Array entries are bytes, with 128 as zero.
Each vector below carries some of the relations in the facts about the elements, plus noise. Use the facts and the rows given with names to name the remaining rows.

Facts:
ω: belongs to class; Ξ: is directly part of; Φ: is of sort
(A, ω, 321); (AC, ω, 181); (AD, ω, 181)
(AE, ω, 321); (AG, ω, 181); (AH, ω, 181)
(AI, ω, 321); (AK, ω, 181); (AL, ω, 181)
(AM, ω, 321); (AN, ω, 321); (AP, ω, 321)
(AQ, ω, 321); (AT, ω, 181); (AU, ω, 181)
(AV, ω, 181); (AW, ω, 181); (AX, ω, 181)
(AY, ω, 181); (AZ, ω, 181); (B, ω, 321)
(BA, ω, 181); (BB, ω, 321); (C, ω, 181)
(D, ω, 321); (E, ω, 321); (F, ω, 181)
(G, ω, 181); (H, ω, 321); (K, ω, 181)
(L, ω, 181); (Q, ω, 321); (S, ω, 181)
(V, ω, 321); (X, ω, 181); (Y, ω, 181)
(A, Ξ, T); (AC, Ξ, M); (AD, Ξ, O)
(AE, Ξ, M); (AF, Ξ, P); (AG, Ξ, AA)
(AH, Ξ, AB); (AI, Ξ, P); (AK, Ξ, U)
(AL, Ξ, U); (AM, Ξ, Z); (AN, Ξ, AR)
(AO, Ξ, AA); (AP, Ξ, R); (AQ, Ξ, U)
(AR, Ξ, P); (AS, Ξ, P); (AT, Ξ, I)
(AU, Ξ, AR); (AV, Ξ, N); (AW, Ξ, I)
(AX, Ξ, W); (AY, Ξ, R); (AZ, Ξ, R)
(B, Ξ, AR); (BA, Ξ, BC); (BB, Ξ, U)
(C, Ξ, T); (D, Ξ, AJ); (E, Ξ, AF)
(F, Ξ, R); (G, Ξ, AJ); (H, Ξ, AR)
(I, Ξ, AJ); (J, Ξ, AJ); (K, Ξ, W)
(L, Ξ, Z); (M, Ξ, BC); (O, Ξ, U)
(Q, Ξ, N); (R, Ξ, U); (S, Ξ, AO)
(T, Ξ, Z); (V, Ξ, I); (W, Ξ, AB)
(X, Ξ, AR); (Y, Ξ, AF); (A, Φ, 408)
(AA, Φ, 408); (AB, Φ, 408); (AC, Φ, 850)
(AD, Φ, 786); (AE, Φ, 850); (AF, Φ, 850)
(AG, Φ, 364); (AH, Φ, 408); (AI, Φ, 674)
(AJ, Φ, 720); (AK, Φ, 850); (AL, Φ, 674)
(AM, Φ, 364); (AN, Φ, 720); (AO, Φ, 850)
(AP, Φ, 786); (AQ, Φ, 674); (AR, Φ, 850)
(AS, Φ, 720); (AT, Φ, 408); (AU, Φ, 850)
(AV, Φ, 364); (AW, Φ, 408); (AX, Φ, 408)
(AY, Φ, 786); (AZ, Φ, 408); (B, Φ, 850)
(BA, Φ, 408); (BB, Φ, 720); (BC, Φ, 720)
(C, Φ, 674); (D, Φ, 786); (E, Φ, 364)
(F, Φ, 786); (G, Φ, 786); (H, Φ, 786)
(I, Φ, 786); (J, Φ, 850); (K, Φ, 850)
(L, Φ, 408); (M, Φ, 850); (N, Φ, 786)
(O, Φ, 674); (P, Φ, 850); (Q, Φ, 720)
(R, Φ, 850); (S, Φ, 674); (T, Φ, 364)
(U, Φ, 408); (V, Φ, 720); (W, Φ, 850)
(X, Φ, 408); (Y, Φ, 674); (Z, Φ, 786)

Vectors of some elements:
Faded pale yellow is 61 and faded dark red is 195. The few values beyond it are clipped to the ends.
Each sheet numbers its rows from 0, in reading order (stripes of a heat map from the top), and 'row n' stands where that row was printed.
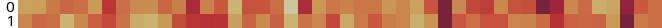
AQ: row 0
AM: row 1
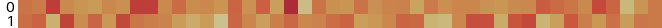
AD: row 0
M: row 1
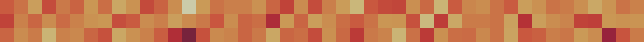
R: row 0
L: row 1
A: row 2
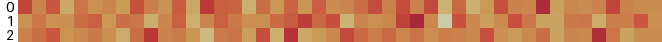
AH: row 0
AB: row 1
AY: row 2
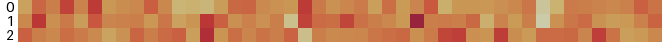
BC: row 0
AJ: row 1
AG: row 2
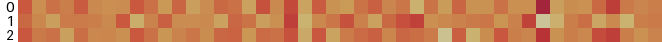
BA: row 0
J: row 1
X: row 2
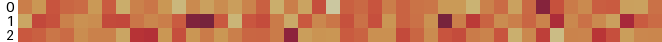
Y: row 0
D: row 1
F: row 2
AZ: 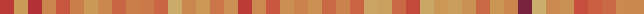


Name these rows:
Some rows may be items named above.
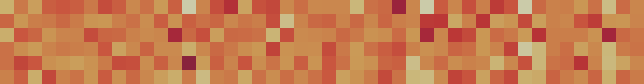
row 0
AR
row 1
AV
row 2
H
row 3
J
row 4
G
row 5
M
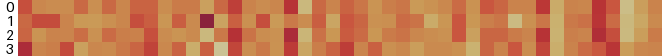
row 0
AU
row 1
G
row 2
AU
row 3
AC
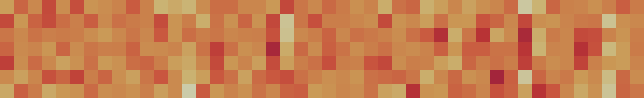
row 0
BC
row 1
K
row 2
AV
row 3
AU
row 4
AK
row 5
W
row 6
O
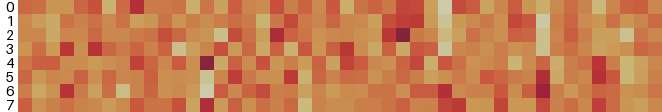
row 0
AA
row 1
P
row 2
AO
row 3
AS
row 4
G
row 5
AU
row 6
AL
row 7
AG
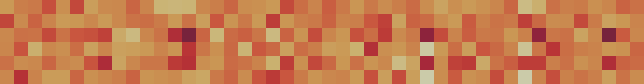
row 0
BC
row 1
AK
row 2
E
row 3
T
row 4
AE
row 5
Z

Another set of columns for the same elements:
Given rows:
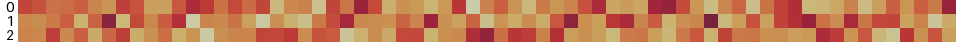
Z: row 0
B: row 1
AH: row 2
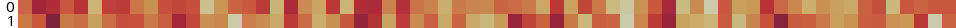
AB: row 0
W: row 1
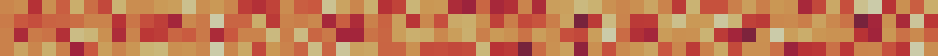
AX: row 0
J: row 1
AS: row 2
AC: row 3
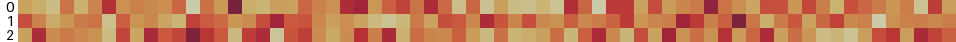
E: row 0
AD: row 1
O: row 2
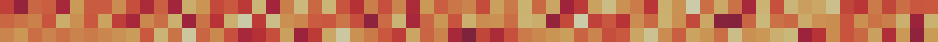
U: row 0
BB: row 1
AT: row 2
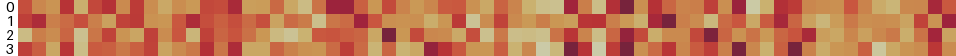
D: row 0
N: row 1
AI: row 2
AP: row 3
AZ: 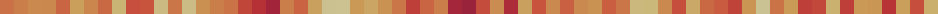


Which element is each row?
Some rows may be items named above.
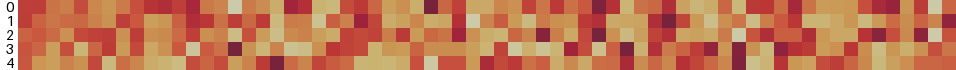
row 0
R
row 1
Z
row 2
M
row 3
H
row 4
G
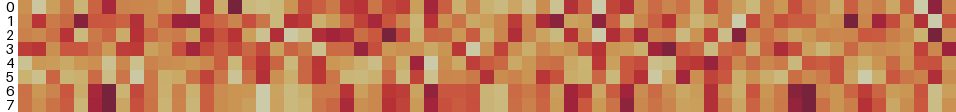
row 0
AM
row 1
AO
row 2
V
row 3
N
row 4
Y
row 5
C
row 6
AE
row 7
AE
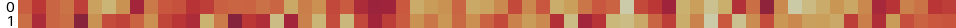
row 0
AJ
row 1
AA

